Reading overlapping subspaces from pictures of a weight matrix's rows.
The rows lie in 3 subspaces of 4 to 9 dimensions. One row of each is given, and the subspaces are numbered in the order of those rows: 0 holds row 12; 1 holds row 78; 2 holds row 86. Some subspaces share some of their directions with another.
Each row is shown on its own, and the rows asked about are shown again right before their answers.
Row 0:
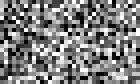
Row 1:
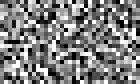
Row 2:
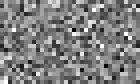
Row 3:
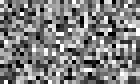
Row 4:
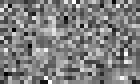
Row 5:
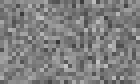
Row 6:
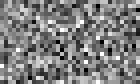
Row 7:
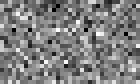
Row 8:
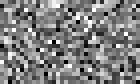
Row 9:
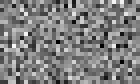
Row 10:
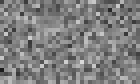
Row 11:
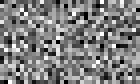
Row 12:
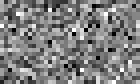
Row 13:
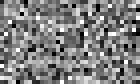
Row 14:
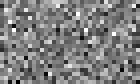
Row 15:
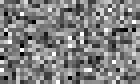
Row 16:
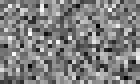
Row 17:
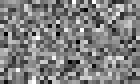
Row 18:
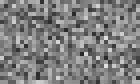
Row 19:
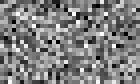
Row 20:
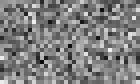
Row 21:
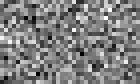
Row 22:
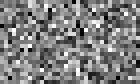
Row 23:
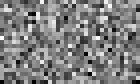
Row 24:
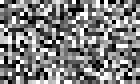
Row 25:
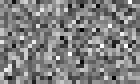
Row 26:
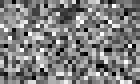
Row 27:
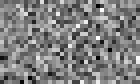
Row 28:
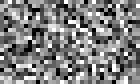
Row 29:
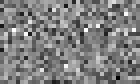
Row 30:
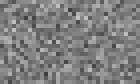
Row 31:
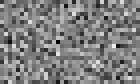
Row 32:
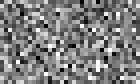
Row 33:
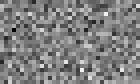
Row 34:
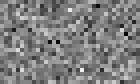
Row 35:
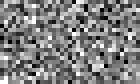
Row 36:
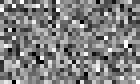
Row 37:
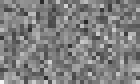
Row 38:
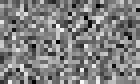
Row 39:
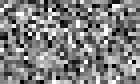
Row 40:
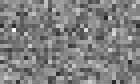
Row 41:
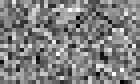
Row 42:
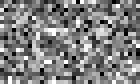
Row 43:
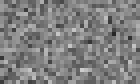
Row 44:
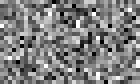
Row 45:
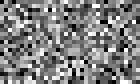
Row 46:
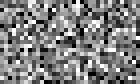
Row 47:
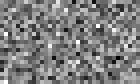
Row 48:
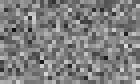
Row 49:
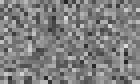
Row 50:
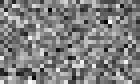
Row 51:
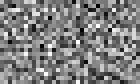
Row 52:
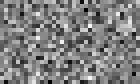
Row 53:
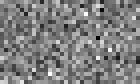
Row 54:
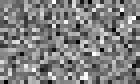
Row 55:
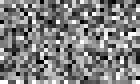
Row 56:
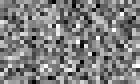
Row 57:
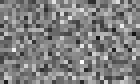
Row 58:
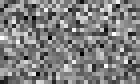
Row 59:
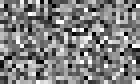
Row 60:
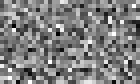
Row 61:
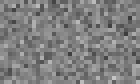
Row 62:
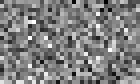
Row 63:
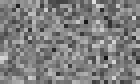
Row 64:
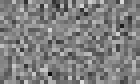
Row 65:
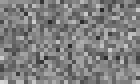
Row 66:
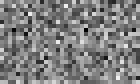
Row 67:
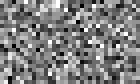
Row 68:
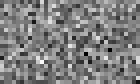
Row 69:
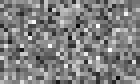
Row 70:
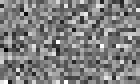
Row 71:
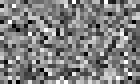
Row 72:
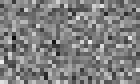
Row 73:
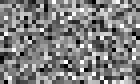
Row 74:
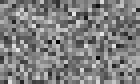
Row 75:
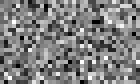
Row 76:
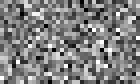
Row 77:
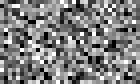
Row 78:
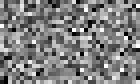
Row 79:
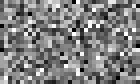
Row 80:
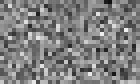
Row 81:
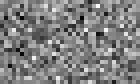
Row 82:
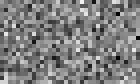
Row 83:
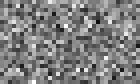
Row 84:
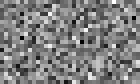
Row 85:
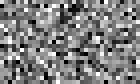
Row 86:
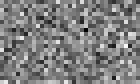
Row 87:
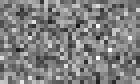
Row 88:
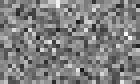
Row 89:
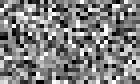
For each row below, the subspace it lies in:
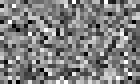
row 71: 0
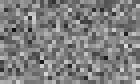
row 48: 2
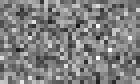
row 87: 1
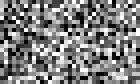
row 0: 0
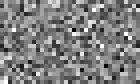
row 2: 1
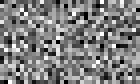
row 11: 1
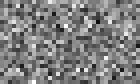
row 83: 2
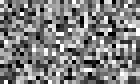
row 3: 0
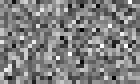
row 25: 2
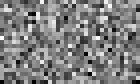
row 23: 0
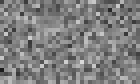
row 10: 0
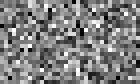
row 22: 2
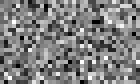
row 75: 2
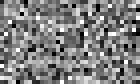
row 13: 0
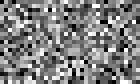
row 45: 0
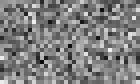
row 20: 1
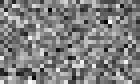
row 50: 0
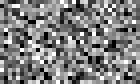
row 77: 0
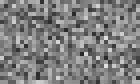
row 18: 1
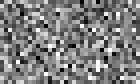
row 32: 2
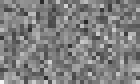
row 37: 0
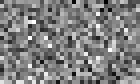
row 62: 0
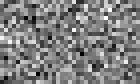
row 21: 1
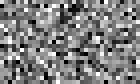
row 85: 2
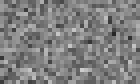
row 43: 0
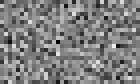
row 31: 1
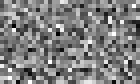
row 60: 0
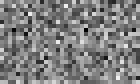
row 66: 1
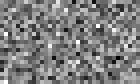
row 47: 2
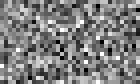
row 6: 0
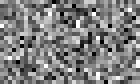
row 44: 2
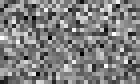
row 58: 1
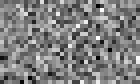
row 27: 2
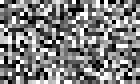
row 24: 1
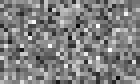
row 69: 1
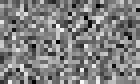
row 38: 2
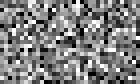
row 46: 2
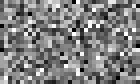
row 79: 1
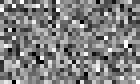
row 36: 2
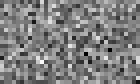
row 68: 1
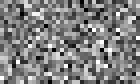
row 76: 2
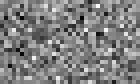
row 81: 0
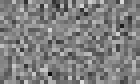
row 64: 2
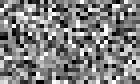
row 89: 1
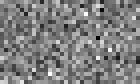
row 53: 2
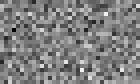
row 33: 2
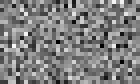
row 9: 2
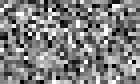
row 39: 1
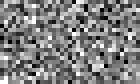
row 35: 1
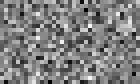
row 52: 2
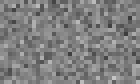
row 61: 2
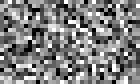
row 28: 0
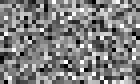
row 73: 2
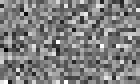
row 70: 1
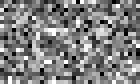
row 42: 0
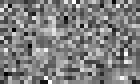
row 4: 0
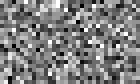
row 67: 2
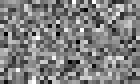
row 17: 2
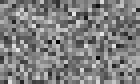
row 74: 1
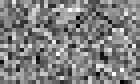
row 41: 0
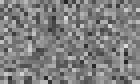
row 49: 0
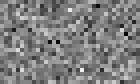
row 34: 0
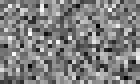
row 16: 0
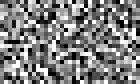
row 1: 2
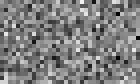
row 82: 2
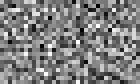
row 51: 2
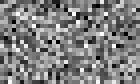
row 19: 1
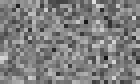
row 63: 2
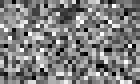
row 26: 0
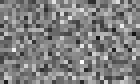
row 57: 2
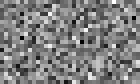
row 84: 2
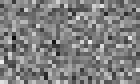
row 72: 0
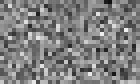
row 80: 0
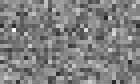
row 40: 0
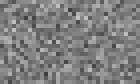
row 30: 1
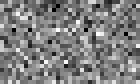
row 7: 0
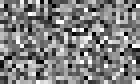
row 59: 1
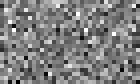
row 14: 0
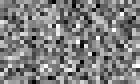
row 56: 2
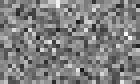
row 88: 2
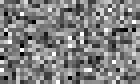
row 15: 0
